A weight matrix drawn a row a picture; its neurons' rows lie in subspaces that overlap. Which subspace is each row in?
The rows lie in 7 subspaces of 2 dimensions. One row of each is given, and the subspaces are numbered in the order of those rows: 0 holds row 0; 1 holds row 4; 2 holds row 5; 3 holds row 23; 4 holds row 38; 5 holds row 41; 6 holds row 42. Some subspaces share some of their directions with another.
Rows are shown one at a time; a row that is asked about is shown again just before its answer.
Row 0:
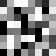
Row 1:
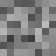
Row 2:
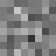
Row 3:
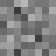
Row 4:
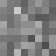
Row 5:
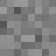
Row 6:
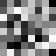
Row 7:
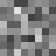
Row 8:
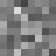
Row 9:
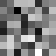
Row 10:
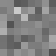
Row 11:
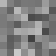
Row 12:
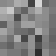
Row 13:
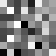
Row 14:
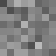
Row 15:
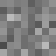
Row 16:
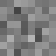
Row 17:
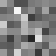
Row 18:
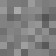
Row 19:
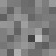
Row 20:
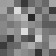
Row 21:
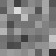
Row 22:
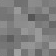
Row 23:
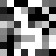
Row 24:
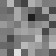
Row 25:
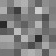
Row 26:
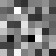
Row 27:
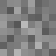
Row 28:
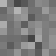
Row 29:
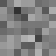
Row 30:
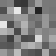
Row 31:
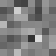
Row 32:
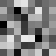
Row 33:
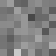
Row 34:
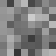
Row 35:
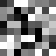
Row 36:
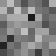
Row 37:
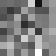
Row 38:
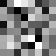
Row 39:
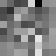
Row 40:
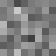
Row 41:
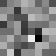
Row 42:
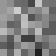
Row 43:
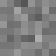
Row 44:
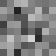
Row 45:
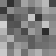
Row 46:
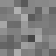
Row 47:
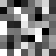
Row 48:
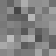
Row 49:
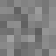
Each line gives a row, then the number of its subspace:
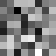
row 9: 6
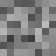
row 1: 1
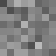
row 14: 4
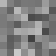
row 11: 2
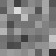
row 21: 5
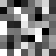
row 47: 0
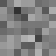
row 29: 4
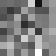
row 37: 6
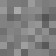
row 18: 1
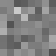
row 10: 5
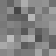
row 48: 0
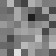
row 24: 3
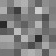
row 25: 2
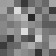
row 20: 0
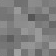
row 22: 3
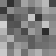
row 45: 0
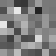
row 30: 2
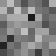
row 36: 0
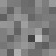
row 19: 5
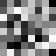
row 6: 5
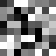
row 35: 0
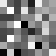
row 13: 4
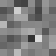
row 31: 6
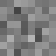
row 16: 5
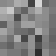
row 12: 6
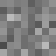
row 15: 1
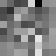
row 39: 6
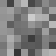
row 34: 3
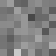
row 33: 3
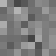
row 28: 4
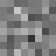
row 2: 2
